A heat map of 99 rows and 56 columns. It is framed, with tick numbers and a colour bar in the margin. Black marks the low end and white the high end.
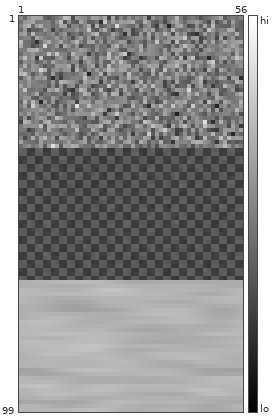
The table splits into 3 rows of 1 panel. Panel 1,1: middling, fine-grained, strong in contrast. Panel 2,1: low, checkered. Panel 3,1: high, streaked across, faint in contrast.
